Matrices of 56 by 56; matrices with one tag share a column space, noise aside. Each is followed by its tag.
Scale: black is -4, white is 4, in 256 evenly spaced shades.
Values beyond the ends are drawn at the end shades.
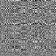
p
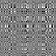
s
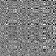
p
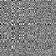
p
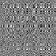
s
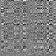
p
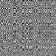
p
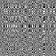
s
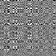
p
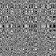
s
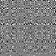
p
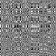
s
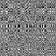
s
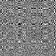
p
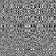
s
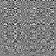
p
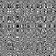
s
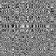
s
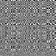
p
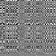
p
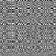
p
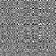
p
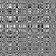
s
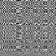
p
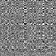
p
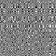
s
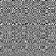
p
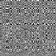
p
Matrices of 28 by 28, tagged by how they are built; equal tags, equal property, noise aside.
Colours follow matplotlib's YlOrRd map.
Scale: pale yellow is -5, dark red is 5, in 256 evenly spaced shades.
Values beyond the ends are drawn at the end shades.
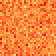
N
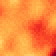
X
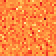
N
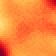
X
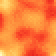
X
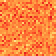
N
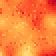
X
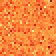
N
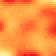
X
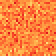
N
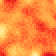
X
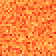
N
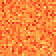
N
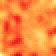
X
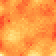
X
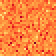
N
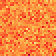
N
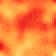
X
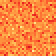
N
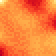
X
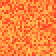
N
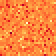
N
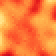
X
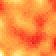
X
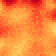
X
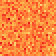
N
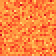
N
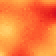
X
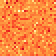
N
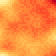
X
